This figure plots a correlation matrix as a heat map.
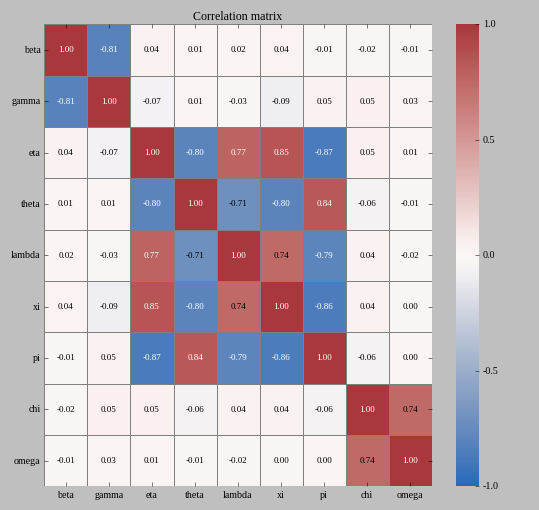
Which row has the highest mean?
chi
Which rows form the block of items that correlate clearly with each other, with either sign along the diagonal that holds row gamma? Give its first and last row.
beta to gamma
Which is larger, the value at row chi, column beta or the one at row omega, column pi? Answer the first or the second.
the second
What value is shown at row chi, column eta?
0.05
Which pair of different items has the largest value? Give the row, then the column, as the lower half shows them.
xi, eta
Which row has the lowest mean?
pi
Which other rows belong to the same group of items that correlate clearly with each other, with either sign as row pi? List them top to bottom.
eta, theta, lambda, xi
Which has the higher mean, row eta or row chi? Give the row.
chi
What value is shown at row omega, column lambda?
-0.02
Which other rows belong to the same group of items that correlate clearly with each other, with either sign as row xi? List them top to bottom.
eta, theta, lambda, pi
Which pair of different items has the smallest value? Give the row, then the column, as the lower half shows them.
pi, eta
